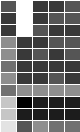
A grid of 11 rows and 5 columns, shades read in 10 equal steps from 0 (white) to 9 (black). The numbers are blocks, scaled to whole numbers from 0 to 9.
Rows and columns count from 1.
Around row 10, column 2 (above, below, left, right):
9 6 2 8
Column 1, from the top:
6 7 7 4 4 5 4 5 2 2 1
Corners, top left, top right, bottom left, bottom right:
6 6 1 5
